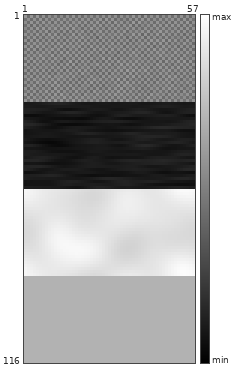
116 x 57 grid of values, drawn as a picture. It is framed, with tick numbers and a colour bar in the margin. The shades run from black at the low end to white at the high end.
The table splits into 4 rows of 1 panel. Panel 1,1: middling, checkered. Panel 2,1: very low, streaked across, faint in contrast. Panel 3,1: very high, smooth, faint in contrast. Panel 4,1: high, flat.
